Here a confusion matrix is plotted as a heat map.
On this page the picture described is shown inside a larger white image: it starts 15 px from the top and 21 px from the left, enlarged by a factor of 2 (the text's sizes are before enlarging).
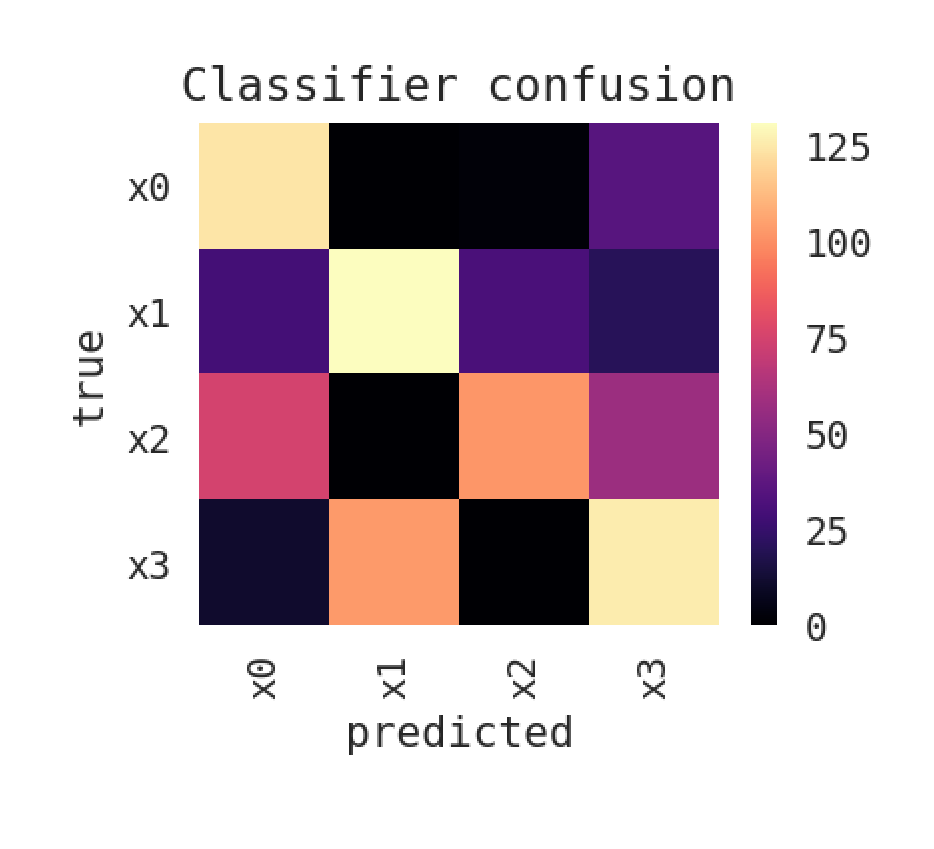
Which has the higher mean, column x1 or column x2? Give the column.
x1
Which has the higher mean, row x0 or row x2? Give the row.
x2
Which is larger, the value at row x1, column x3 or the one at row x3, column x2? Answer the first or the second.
the first
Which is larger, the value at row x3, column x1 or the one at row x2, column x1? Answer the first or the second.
the first
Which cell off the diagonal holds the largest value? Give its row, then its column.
x3, x1
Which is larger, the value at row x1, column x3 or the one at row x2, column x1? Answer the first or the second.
the first
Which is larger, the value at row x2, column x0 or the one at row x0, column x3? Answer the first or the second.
the first
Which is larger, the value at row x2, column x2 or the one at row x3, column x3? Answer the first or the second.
the second
